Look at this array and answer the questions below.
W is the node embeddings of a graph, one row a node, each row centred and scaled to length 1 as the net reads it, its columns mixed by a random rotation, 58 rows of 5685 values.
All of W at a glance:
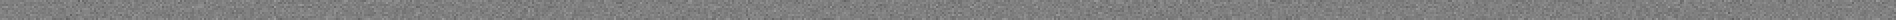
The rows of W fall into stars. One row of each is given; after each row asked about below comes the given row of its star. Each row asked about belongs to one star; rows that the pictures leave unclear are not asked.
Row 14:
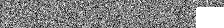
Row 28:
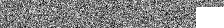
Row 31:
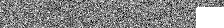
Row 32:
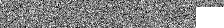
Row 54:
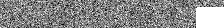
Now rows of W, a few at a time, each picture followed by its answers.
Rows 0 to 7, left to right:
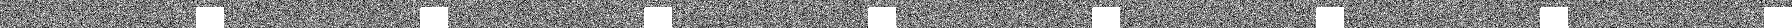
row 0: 54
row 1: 54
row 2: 54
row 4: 54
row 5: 14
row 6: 28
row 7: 54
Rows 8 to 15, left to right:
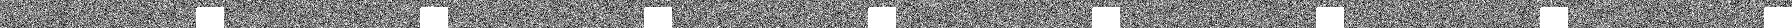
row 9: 32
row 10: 54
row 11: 28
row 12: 31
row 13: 31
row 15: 31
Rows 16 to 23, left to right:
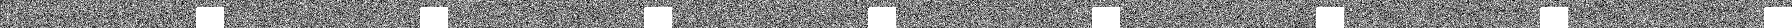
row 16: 28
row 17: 32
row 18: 54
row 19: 28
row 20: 54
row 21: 14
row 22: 32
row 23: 54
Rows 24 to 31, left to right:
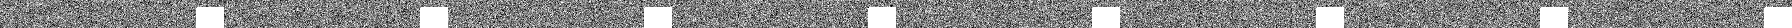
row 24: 31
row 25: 14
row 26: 54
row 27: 28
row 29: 31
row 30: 31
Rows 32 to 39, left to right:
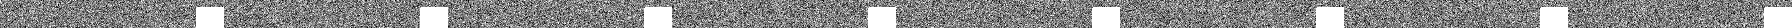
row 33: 14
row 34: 31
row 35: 14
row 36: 28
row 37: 32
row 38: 14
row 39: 28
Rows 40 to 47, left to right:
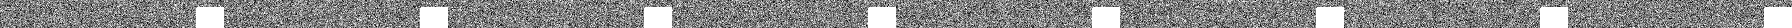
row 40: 31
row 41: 28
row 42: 31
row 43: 14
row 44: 14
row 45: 31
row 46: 31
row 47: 32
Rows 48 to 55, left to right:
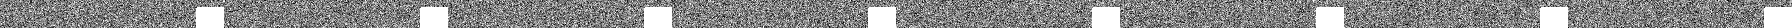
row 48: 28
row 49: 32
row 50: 54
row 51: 54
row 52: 14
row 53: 14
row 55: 32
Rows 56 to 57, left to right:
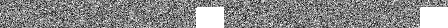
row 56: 28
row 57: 54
